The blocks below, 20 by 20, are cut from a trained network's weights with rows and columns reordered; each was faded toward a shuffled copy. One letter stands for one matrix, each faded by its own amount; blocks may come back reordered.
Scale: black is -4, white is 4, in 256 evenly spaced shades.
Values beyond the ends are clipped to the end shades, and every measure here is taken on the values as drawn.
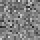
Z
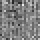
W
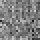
W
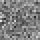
Z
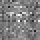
W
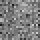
W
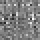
W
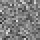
Z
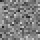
Z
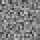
Z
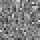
Z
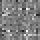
W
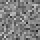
Z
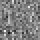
Z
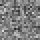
Z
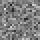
Z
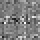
W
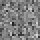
W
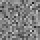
Z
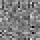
W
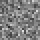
Z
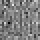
W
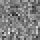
Z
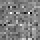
W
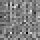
W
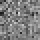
W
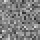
Z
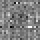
W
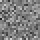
Z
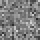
Z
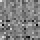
W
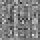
W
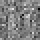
W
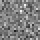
Z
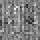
W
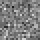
Z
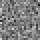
Z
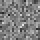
Z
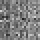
W
